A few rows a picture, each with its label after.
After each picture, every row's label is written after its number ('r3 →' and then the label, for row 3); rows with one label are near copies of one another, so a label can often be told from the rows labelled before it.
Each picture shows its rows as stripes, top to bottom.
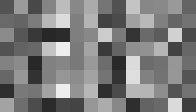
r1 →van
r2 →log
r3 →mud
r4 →log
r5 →van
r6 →van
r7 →log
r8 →mud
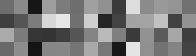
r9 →van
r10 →log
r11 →mud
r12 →van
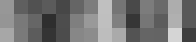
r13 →mud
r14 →mud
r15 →mud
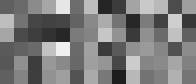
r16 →log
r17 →mud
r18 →mud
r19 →log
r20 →van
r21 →van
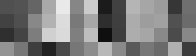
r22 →log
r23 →log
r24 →log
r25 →mud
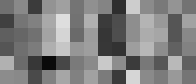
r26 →van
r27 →log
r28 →log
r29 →log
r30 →mud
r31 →van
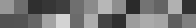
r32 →mud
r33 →log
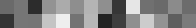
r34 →van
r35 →log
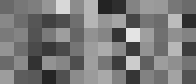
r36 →log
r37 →mud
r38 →van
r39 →mud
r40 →van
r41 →mud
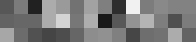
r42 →van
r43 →log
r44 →mud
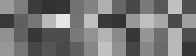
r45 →mud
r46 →log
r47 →mud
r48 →mud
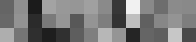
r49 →van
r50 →van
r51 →mud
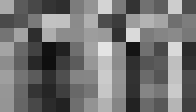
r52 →mud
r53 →log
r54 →van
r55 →mud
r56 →mud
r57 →mud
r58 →mud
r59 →mud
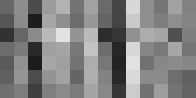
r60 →van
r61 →van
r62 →log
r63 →van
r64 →van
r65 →van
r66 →van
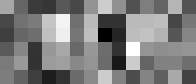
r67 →mud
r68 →log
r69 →log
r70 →van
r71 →van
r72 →mud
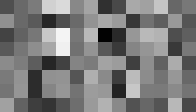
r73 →log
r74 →mud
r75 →log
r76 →log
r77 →mud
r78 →van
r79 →van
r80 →mud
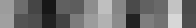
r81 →mud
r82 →mud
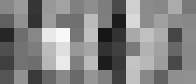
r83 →van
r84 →van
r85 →log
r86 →log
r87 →log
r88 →van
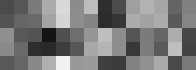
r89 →log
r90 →log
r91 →mud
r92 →mud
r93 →log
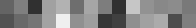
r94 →van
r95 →log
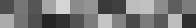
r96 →log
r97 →mud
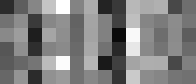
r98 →log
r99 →van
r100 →van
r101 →van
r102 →log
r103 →van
